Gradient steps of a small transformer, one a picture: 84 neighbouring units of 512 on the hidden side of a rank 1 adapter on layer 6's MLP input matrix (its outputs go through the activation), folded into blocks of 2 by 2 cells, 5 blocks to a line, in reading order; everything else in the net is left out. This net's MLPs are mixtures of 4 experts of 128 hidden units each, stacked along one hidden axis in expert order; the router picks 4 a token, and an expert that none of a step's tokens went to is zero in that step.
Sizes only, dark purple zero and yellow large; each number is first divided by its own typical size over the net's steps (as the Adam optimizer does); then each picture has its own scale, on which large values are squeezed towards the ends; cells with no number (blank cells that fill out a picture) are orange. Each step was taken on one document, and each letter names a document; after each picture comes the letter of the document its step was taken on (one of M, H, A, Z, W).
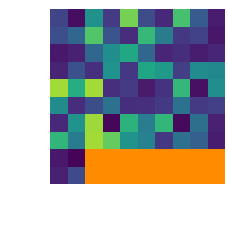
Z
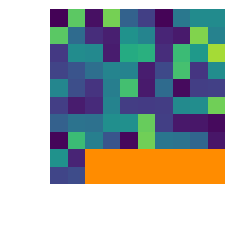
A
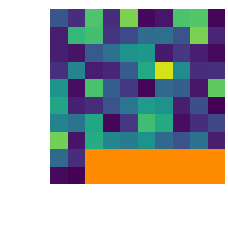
Z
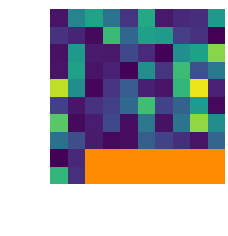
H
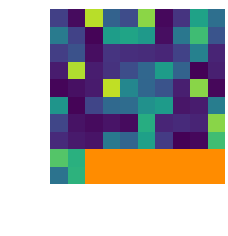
H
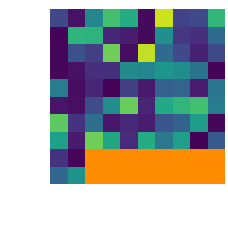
Z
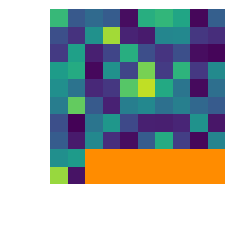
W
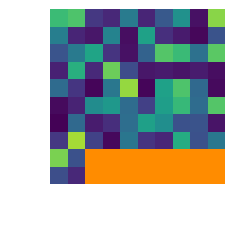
A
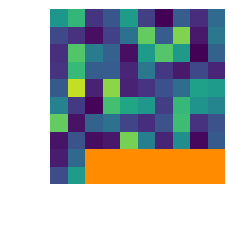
A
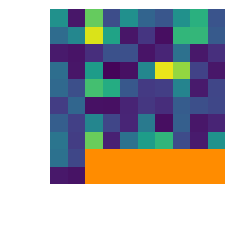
Z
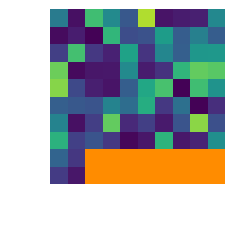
W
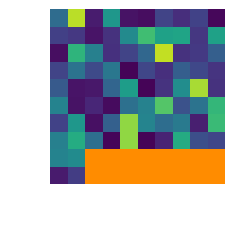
A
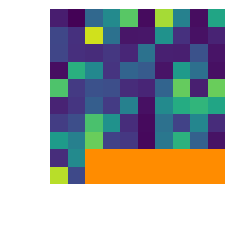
Z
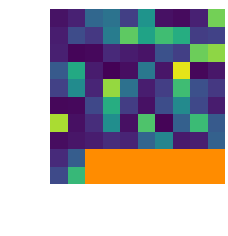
H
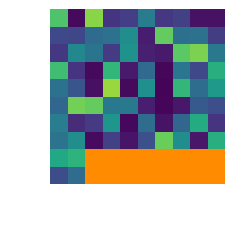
W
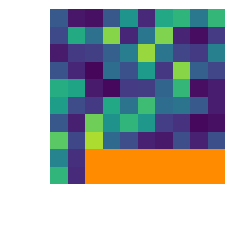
Z
